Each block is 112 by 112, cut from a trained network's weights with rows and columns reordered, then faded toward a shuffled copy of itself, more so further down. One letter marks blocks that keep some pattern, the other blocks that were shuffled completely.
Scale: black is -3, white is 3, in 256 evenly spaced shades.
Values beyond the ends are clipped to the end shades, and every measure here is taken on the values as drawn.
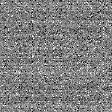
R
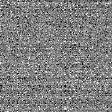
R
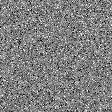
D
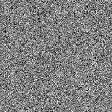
R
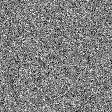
D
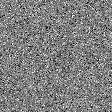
D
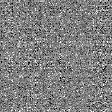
R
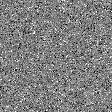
D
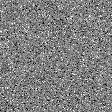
D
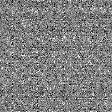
R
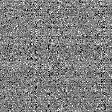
R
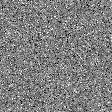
D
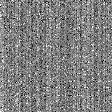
R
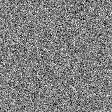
D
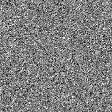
R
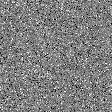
D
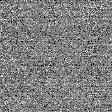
R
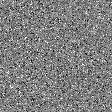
D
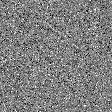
D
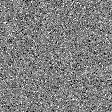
D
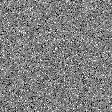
D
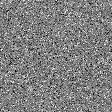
D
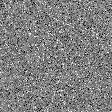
D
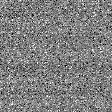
R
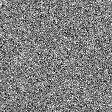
D
